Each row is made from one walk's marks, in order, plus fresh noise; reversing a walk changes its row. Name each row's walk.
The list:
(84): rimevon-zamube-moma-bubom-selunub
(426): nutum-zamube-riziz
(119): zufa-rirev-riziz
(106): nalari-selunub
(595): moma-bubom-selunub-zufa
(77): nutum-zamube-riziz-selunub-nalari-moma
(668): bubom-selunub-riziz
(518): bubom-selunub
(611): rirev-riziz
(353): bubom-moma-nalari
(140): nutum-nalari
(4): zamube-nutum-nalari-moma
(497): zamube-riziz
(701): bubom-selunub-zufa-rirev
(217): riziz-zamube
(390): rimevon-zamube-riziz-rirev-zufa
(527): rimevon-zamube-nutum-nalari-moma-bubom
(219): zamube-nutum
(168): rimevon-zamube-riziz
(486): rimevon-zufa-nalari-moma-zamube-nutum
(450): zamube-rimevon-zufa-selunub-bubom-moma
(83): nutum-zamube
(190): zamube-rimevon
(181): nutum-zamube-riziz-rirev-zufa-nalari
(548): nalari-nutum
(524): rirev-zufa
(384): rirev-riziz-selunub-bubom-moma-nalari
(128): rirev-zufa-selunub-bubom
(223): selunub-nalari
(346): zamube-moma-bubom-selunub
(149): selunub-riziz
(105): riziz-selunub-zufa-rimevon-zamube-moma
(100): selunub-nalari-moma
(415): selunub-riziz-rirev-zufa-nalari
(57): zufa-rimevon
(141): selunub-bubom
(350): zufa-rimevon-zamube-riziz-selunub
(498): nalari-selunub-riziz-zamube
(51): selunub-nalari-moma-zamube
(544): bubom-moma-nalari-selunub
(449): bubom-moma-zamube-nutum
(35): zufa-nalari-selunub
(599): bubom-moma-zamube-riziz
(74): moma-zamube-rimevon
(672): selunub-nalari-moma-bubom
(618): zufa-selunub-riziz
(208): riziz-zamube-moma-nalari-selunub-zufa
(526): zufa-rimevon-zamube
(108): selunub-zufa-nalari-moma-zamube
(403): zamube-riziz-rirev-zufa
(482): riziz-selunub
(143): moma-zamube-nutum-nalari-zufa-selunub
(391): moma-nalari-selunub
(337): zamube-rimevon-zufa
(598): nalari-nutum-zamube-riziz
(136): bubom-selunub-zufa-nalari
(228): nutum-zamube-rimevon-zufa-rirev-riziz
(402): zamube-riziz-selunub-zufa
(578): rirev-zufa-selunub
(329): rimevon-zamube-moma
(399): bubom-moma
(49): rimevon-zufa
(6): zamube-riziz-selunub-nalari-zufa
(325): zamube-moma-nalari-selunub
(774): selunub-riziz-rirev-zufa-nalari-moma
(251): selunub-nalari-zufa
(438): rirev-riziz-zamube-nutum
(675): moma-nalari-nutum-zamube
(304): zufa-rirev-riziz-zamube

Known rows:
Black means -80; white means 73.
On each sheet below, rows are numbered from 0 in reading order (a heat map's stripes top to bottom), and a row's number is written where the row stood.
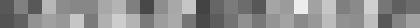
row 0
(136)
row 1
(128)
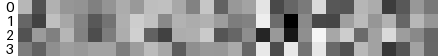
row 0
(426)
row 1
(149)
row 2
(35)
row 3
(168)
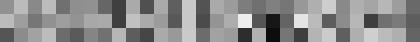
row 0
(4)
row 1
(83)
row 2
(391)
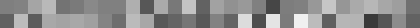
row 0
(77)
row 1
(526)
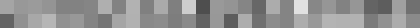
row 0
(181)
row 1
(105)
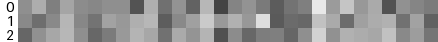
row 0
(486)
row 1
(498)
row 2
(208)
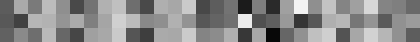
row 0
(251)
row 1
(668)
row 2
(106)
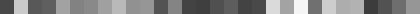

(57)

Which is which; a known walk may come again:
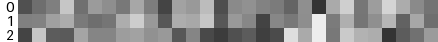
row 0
(544)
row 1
(415)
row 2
(57)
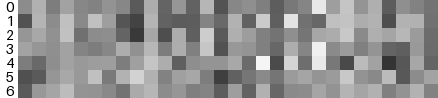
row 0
(486)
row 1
(329)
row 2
(4)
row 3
(181)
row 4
(168)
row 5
(128)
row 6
(105)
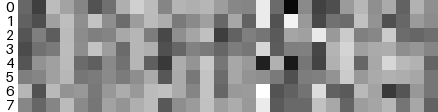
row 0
(149)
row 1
(599)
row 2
(136)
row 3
(84)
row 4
(391)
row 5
(77)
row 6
(426)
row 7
(498)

